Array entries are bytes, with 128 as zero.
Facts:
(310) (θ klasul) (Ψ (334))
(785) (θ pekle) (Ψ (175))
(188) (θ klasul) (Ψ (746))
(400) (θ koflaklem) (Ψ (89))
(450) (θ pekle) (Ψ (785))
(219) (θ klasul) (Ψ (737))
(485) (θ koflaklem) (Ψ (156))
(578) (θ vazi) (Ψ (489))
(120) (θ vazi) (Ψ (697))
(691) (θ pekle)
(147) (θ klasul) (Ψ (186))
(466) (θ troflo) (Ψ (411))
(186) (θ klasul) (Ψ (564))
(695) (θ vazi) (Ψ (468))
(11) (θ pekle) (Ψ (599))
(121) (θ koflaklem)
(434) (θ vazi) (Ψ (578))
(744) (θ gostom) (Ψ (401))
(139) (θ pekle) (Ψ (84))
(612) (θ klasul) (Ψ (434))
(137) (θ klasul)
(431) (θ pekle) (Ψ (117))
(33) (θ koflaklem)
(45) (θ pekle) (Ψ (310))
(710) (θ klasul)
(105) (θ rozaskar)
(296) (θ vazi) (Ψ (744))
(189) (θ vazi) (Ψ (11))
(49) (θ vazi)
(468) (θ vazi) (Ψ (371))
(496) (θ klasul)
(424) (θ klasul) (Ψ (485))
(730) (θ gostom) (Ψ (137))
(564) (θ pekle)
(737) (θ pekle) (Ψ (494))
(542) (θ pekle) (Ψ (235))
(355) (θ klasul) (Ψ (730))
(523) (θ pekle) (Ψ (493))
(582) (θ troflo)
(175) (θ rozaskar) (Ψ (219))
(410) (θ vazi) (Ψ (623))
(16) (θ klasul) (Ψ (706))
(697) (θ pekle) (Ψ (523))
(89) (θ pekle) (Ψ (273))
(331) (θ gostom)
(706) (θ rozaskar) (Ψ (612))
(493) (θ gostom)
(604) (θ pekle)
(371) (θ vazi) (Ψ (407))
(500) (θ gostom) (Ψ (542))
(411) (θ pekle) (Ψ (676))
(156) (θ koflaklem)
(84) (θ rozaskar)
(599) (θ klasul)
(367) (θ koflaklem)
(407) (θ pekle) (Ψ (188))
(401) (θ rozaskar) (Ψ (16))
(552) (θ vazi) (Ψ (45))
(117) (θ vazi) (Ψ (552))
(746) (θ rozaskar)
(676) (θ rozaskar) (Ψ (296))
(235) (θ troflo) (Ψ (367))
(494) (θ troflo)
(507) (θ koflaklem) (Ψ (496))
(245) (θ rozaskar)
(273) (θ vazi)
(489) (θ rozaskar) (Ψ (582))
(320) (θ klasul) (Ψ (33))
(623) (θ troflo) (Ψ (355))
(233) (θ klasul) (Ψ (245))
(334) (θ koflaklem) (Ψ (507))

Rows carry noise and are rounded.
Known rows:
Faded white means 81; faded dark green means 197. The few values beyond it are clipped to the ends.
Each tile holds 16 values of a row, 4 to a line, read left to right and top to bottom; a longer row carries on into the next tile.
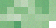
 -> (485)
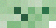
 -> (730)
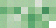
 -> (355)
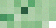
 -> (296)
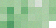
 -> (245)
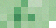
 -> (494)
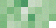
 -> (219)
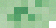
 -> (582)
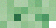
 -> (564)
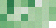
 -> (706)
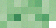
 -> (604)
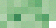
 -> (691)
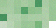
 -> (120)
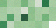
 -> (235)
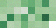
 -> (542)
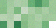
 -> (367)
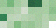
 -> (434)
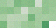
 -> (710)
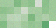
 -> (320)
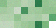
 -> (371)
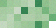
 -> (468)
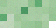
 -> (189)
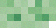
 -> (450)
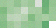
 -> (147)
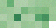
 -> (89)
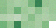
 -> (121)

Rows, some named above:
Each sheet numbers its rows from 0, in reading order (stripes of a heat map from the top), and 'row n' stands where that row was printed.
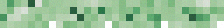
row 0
(612)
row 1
(730)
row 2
(564)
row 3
(623)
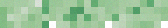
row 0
(186)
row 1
(582)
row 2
(410)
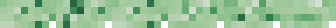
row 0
(371)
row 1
(744)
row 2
(371)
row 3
(500)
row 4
(785)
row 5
(466)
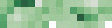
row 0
(16)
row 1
(623)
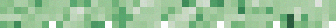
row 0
(156)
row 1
(188)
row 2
(175)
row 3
(310)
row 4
(493)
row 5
(676)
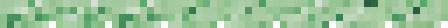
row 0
(411)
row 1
(355)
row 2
(411)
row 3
(273)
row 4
(695)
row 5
(137)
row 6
(434)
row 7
(296)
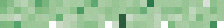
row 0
(400)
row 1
(410)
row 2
(489)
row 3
(599)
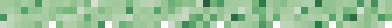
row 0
(120)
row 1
(137)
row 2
(331)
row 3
(334)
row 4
(407)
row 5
(371)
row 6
(737)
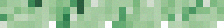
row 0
(578)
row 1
(401)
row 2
(746)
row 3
(117)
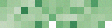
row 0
(468)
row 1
(156)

